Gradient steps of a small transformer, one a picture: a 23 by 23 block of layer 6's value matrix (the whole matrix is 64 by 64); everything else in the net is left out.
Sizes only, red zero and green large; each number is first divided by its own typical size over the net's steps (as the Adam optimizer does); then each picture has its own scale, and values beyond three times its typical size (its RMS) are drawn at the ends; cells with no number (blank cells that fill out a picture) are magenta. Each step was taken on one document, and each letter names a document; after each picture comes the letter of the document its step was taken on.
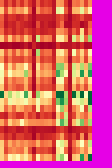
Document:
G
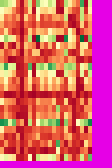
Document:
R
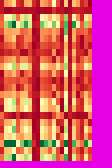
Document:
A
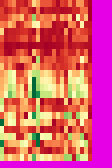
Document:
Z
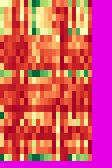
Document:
Z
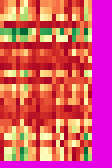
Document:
A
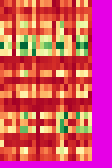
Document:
G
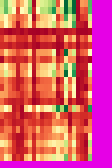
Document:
R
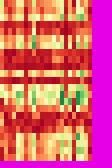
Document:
Z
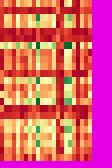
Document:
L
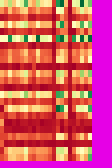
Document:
G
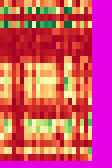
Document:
L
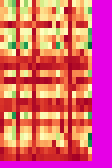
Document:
A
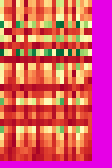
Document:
Z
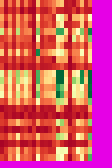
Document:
G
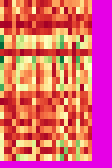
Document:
Z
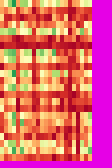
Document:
A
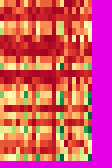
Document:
G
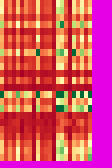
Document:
G
